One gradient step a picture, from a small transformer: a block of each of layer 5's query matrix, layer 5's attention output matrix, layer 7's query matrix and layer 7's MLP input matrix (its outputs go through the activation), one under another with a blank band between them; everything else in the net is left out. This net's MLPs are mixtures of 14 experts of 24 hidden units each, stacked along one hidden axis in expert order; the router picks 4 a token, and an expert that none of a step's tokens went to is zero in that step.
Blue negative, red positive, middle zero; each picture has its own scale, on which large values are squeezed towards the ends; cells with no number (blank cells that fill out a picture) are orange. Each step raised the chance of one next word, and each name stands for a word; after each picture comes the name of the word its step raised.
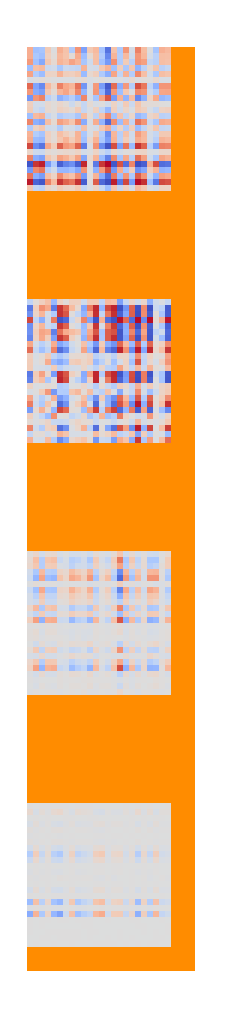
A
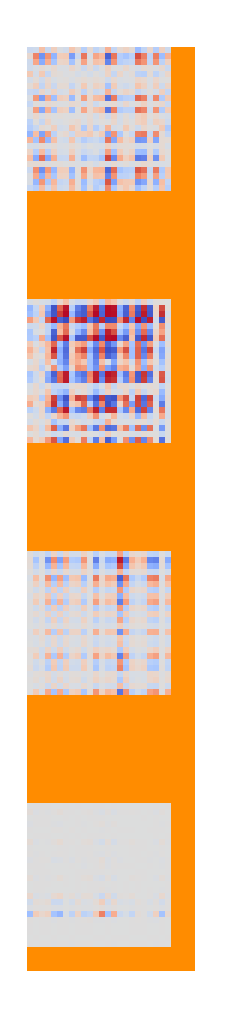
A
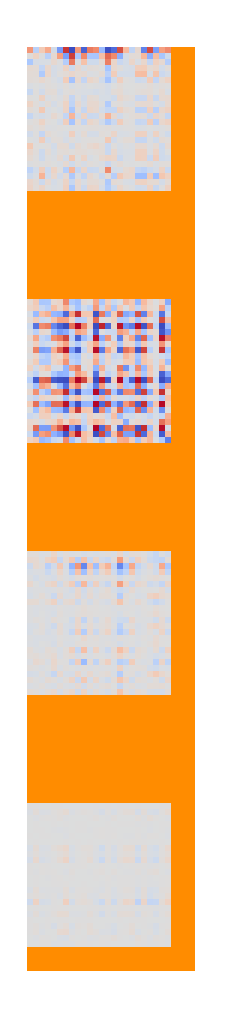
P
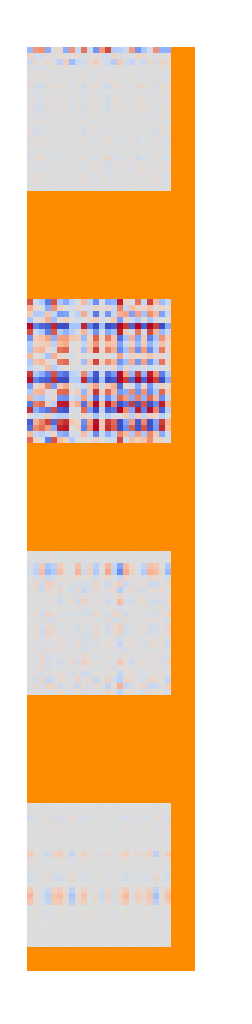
P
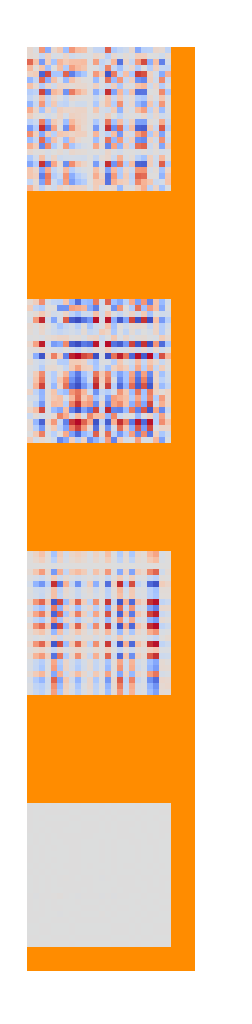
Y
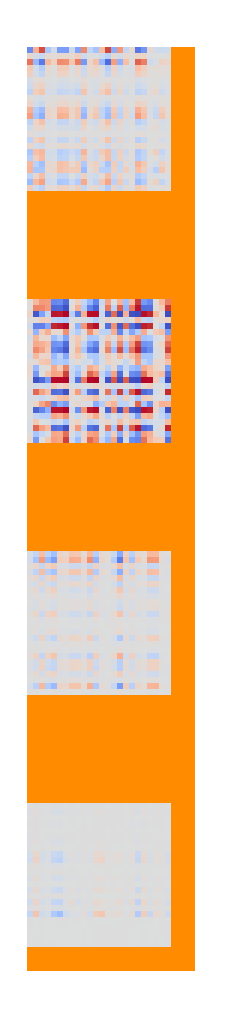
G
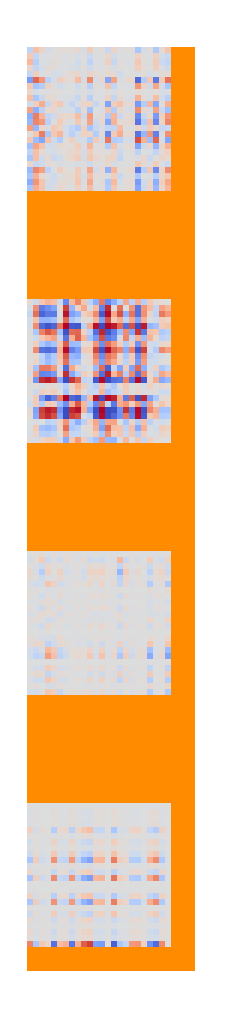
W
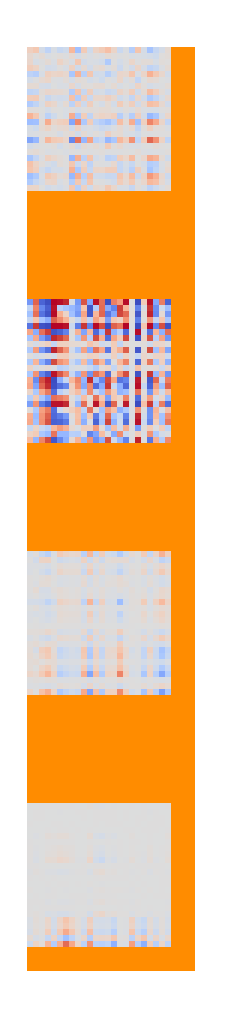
W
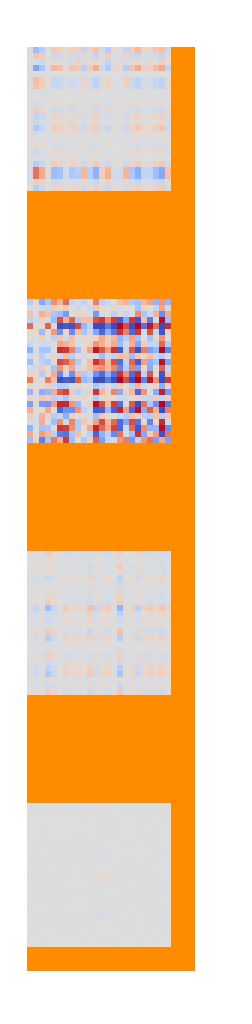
P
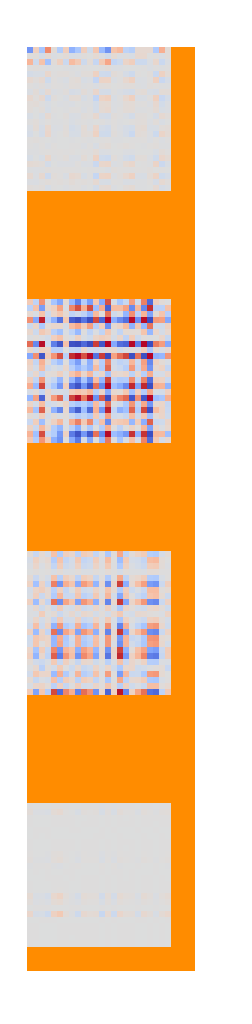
Y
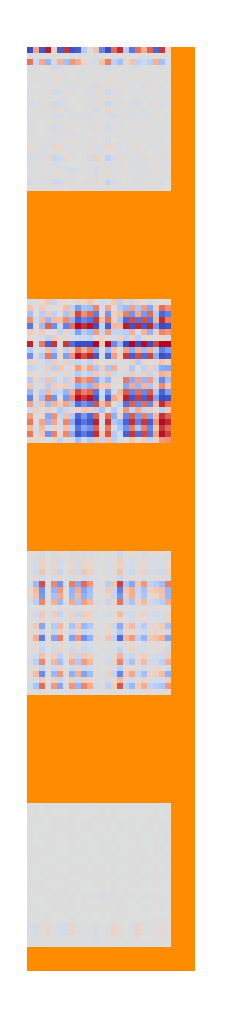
Y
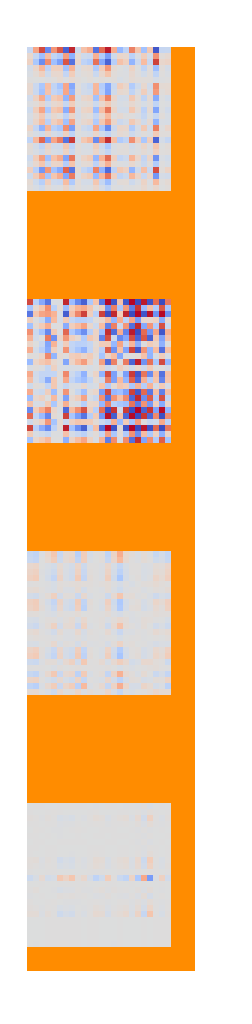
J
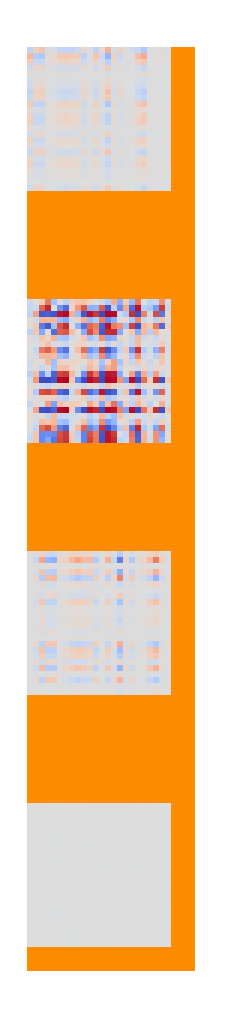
G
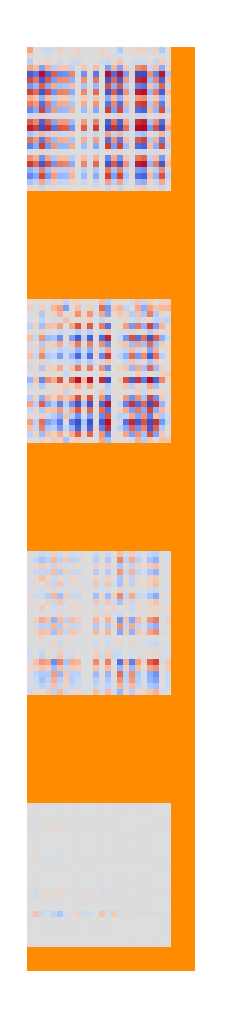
P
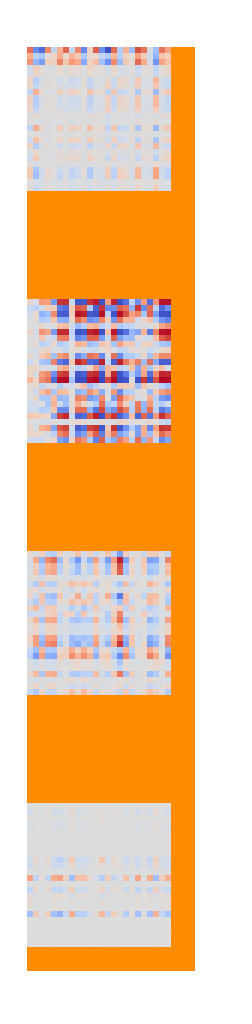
J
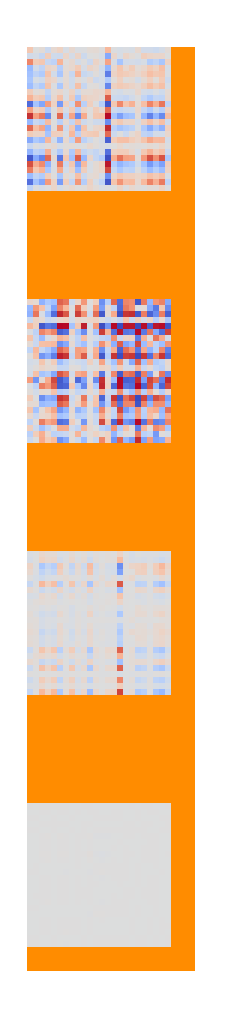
W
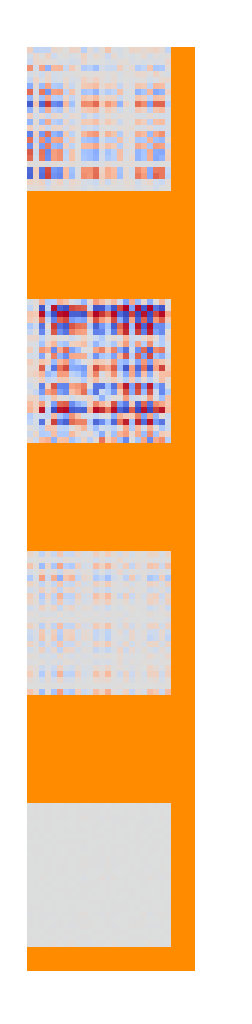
G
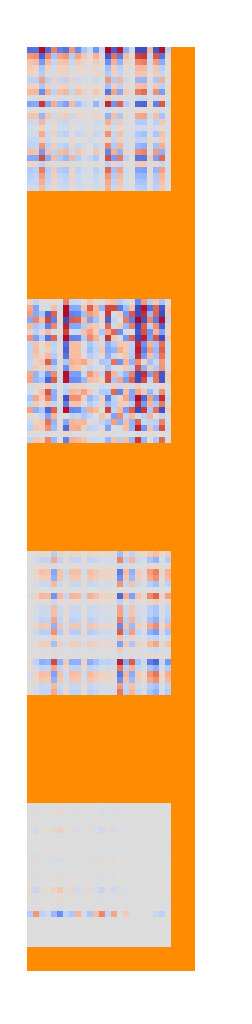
A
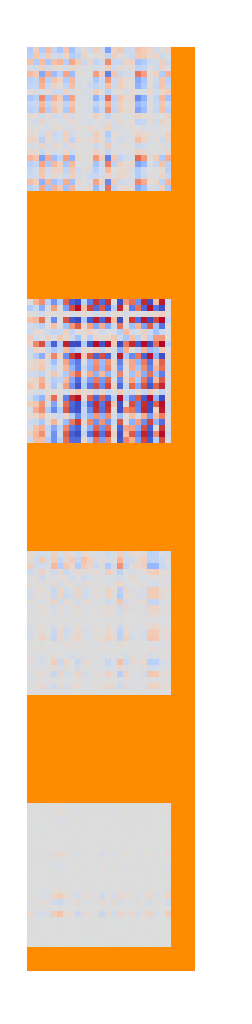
Y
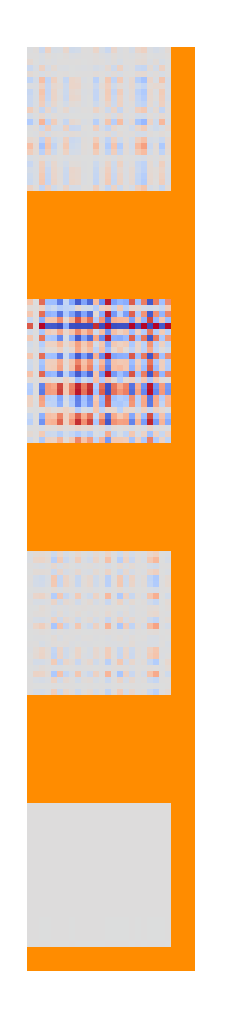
W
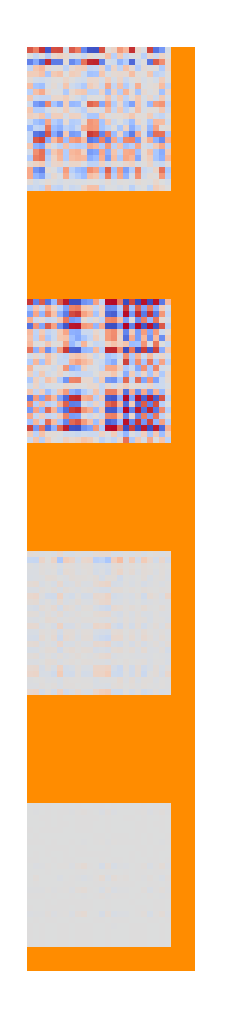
J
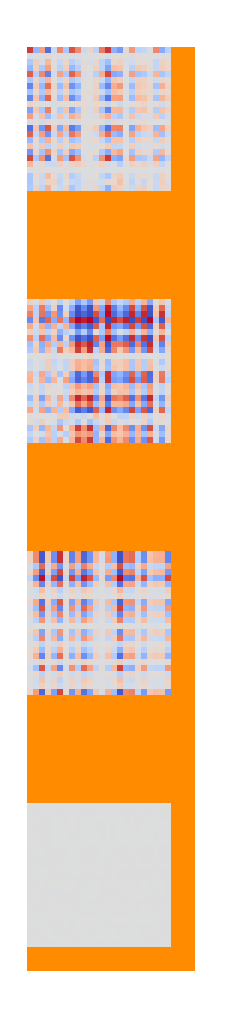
A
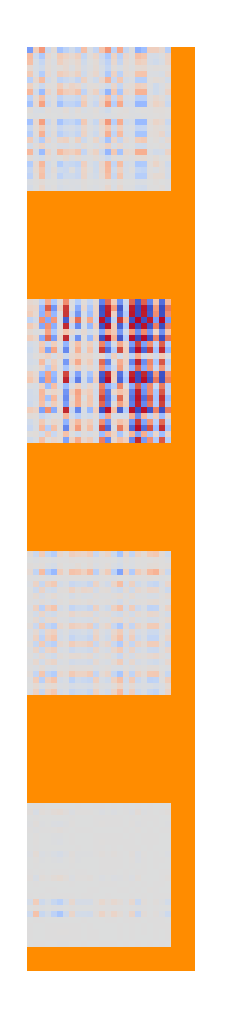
A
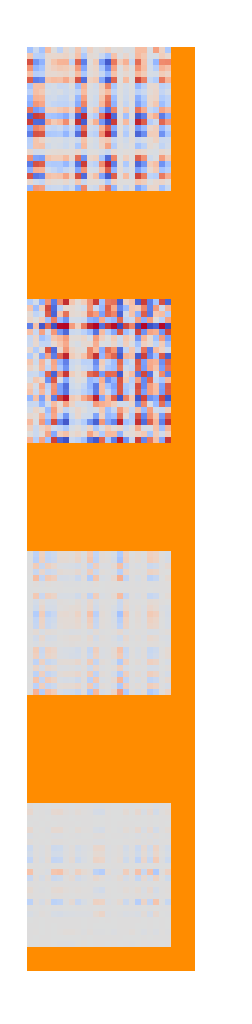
W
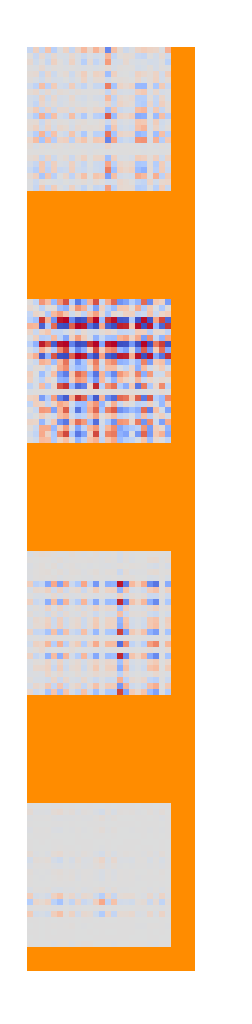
Y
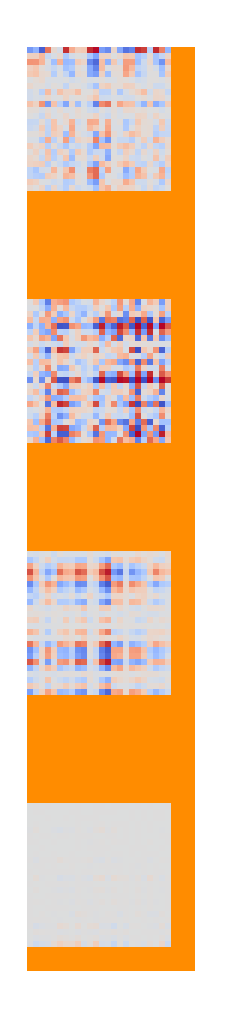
P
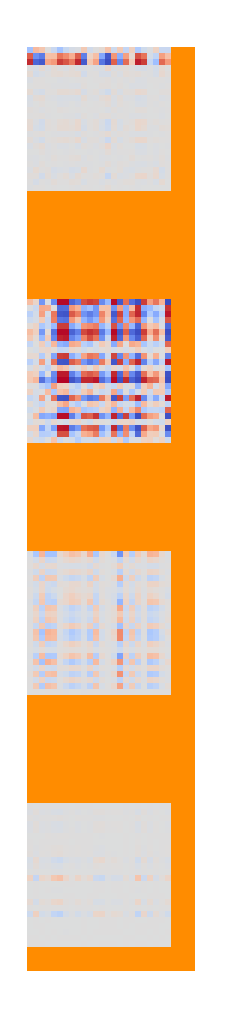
J
